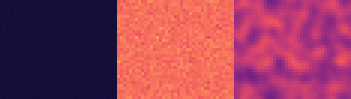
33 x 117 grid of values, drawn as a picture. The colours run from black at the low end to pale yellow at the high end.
It is made of 1 by 3 panels. Panel 1,1: very low, flat. Panel 1,2: high, fine-grained, faint in contrast. Panel 1,3: middling, blotchy.
